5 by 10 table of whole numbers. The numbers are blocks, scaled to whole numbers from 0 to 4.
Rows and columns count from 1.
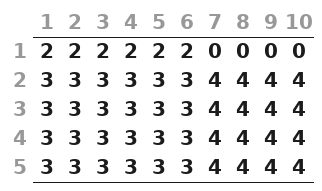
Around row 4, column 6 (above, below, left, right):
3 3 3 4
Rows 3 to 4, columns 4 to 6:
3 3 3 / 3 3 3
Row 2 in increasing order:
3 3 3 3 3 3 4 4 4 4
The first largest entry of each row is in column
1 7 7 7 7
